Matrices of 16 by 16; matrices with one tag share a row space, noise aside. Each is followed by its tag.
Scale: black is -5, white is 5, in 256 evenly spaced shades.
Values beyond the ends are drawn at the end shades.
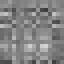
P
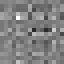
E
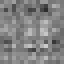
P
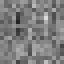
E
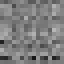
P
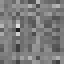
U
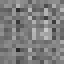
E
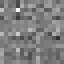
U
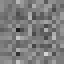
E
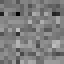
U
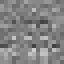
P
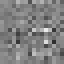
E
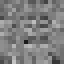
P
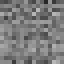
P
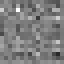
U
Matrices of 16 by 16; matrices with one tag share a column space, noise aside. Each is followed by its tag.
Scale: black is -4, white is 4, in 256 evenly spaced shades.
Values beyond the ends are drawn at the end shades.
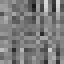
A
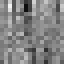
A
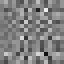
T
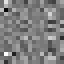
T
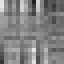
A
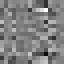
T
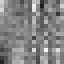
A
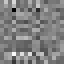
T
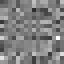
T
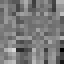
A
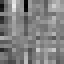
A
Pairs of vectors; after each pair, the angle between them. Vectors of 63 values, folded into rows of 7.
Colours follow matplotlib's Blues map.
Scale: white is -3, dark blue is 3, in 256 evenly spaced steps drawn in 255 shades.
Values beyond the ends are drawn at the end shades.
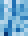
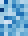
orthogonal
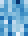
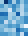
orthogonal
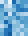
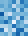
orthogonal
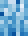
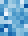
partly aligned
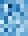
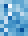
nearly opposite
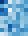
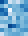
nearly parallel
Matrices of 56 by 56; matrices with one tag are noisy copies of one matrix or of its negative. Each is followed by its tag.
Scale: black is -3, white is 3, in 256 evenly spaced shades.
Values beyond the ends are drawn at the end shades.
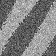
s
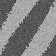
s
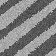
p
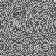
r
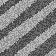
p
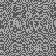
r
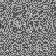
r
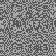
r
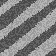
p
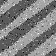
p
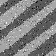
p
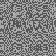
r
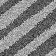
p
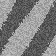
s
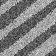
p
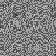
r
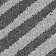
p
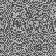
r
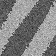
s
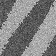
s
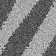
s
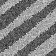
p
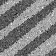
p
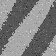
s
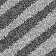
p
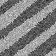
p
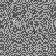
r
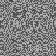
r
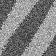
s
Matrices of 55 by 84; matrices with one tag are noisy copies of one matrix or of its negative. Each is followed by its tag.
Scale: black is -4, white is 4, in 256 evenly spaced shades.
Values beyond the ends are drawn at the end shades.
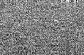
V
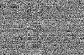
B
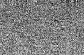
V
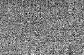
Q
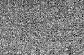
Q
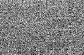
Q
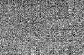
Q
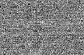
B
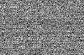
B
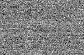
B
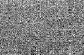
Q
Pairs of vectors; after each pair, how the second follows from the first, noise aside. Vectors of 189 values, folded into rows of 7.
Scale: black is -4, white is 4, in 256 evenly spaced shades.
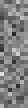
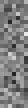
reversed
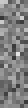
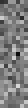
negated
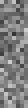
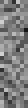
negated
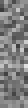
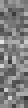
reversed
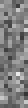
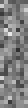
reversed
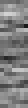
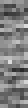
negated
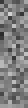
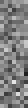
reversed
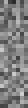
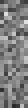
reversed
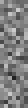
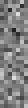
reversed
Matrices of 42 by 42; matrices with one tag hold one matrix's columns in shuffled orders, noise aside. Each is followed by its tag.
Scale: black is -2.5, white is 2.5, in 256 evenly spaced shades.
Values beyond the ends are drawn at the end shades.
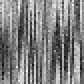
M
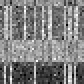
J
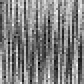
M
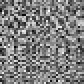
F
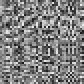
F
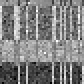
J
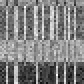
J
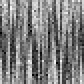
M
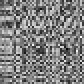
F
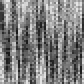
M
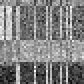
J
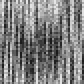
M
